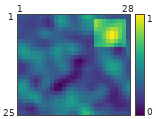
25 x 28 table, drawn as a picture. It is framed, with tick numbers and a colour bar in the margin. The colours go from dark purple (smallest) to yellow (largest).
An odd patch, higher than its surroundings, sits in the top right. The field is mottled with small blotches. There are no regular stripes. The top right is the ninth with the highest average. The top left is the smoothest part.
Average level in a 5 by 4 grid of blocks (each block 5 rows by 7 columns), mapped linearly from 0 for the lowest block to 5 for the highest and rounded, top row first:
1 2 4 5 / 2 2 2 4 / 2 2 0 3 / 2 0 1 1 / 1 3 3 0
